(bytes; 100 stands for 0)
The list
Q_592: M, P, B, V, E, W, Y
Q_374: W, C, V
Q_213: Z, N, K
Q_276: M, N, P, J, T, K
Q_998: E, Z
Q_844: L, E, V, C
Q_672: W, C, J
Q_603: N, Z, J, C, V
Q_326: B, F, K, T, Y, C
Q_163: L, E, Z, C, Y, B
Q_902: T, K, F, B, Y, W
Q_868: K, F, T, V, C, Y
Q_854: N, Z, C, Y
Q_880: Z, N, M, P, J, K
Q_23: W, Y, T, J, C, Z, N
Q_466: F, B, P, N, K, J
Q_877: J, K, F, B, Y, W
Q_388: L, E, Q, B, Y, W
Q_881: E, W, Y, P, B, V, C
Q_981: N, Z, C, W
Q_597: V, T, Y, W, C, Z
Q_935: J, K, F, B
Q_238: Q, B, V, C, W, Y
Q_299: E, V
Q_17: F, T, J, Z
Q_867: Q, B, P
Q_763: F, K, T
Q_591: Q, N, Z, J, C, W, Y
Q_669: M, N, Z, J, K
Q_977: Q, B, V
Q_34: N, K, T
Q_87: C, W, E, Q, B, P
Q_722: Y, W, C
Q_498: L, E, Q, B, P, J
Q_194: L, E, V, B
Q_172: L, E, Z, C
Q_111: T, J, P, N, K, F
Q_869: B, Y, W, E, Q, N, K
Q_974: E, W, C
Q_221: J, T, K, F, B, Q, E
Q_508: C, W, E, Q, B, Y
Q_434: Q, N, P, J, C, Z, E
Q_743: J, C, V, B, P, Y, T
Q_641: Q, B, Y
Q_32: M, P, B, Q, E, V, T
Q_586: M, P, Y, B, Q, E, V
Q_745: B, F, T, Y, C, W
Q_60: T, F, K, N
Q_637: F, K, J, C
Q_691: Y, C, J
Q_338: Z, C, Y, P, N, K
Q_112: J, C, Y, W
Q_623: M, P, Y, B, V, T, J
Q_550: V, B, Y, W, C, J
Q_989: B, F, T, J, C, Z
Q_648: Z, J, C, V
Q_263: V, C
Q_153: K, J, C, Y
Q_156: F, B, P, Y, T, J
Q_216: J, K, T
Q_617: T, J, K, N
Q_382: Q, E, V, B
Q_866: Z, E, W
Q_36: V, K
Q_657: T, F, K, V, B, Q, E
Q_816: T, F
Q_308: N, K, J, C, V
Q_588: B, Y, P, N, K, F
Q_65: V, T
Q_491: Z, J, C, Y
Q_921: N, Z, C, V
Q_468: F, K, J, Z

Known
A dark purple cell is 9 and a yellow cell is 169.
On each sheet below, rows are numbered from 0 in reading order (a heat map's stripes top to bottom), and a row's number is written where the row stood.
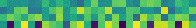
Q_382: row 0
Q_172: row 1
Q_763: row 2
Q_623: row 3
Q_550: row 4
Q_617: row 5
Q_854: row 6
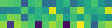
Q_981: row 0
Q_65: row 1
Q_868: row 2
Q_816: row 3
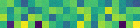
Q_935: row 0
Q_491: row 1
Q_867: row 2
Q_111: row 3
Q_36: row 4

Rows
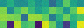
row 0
Q_338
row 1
Q_213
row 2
Q_32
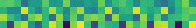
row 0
Q_216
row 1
Q_498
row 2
Q_326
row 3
Q_434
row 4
Q_17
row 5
Q_60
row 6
Q_641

